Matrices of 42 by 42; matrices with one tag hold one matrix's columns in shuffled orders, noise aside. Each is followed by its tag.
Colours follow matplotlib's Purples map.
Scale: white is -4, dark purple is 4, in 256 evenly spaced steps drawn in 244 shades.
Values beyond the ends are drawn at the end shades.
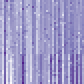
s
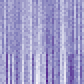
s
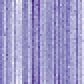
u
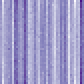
u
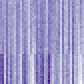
s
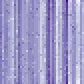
u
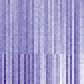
s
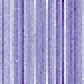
u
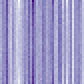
u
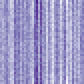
u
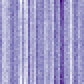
u
